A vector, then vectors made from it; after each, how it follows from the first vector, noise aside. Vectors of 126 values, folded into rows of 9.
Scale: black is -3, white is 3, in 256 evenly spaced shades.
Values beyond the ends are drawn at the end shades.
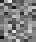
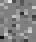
partly zeroed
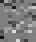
partly zeroed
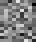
reversed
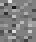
partly zeroed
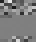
partly zeroed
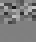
partly zeroed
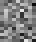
reversed
